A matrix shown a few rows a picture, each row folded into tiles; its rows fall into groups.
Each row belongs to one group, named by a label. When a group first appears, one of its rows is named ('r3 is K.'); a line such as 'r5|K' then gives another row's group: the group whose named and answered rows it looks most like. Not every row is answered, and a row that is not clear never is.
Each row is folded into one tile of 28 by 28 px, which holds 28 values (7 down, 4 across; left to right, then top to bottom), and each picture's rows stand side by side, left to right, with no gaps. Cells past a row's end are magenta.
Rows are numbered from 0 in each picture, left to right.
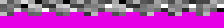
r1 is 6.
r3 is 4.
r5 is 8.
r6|4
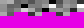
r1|4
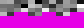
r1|6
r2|4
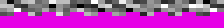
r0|6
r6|4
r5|4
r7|6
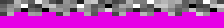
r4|8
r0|8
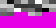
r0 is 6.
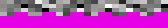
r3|8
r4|6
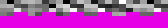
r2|6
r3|6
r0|6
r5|6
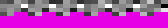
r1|4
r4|4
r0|8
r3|8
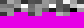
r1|8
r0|4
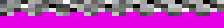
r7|6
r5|6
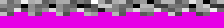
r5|6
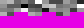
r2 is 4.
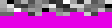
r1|4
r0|6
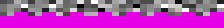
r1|4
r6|6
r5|8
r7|4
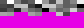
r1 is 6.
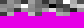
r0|4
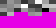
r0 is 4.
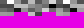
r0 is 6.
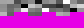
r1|6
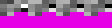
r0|8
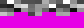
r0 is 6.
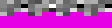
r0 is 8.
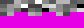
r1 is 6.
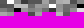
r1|8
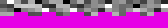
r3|4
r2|6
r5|4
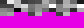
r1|8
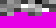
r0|4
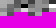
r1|4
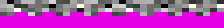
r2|8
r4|6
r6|4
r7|4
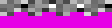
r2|8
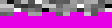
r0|6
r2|8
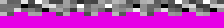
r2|4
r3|8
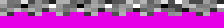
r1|4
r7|4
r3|4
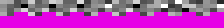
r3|4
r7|4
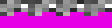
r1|8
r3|8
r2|4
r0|4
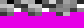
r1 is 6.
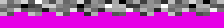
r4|6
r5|4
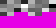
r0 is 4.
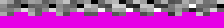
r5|6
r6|8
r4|6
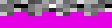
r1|8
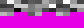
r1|8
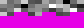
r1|8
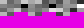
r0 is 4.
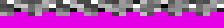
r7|8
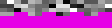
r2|6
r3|8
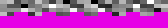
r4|4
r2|6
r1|4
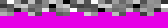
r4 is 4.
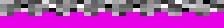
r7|6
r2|4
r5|4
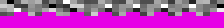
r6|4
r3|8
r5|8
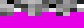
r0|6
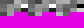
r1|8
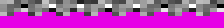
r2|4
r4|8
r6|8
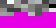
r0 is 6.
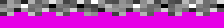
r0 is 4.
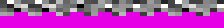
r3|8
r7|4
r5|4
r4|4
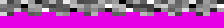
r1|6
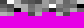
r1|8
